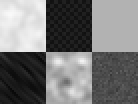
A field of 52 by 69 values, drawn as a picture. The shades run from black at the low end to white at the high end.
It is made of 2 by 3 panels. Panel 1,1: very high, blotchy, faint in contrast. Panel 1,2: very low, checkered, faint in contrast. Panel 1,3: high, flat. Panel 2,1: very low, slanting down to the right, faint in contrast. Panel 2,2: high, blotchy. Panel 2,3: low, fine-grained, faint in contrast.
